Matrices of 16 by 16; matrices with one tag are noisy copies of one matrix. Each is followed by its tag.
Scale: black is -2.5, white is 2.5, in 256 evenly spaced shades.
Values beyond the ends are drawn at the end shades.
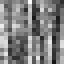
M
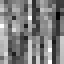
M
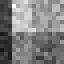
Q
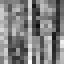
M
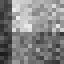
Q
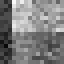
Q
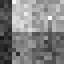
Q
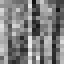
M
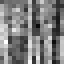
M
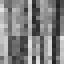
M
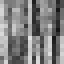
M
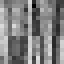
M
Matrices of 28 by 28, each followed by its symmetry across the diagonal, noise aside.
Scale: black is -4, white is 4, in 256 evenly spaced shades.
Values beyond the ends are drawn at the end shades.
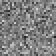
neither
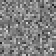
neither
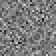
symmetric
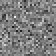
neither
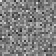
symmetric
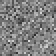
symmetric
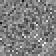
symmetric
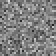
neither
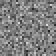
neither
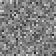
symmetric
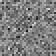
symmetric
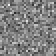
neither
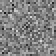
symmetric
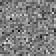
neither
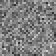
symmetric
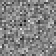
symmetric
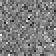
neither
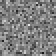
neither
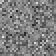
symmetric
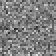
neither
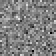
symmetric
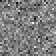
neither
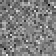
symmetric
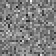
neither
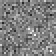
symmetric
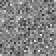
symmetric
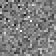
symmetric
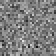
neither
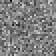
neither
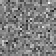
neither
